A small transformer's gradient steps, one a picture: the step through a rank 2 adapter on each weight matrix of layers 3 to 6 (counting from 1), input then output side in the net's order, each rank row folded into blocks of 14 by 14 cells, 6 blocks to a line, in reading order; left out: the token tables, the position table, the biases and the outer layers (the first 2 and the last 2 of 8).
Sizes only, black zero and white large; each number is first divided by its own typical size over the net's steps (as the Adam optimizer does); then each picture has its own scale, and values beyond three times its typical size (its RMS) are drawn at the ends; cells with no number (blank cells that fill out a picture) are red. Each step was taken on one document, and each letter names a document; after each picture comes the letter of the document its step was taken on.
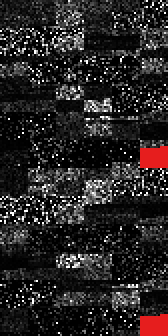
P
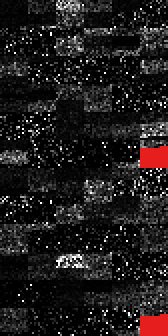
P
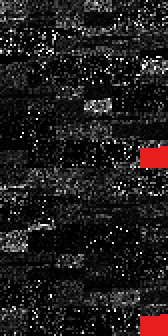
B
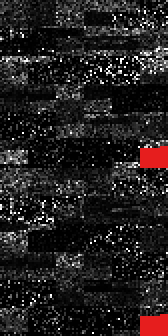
B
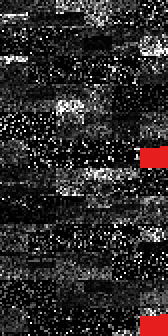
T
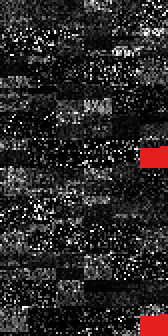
T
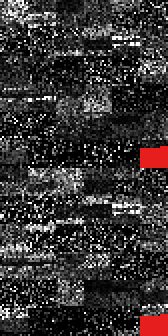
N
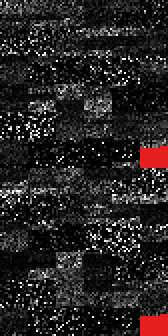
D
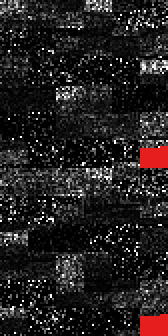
B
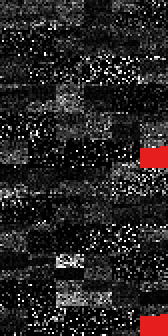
D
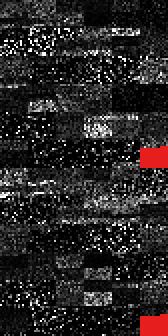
D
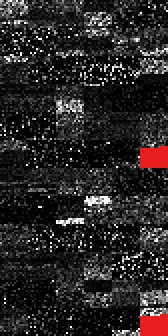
T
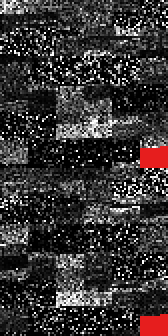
D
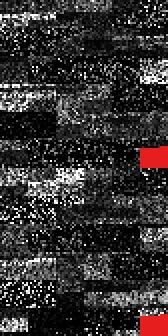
N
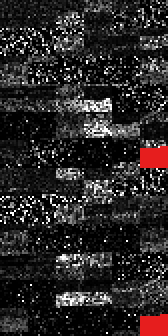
P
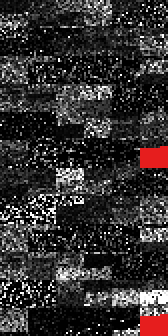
N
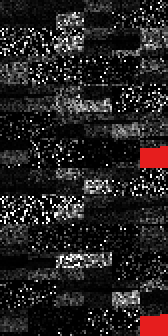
P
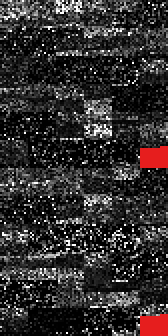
T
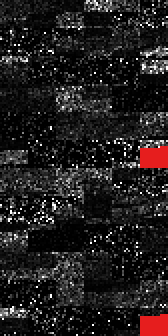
B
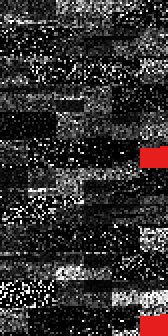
N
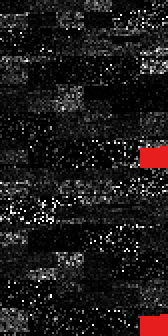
B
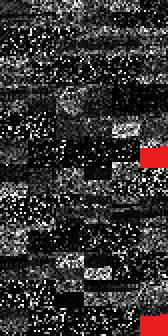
D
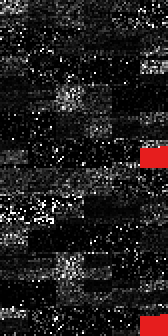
B
